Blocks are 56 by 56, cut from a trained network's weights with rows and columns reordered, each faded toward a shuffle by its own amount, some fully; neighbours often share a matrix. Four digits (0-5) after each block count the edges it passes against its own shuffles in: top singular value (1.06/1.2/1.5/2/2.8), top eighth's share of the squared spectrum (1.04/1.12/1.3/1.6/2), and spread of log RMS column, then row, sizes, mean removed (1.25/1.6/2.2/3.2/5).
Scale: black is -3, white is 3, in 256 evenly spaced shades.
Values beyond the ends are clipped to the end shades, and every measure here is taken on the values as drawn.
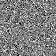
0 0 0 0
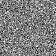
0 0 0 0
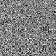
3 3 0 2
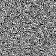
2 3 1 2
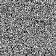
1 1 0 0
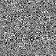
2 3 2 3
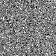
0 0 0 0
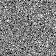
0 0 0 0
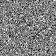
0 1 0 1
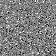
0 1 1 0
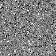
2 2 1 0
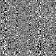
3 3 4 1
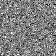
1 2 0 0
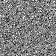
0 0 0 0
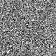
2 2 0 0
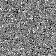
0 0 0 0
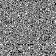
2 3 1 1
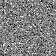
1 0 0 0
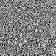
3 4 0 2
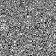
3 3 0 2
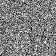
1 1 0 0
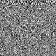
3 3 0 2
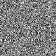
3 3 0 2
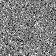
1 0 0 0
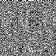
3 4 0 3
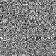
3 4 0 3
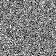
1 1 0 0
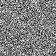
0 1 0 0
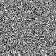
2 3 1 1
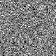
2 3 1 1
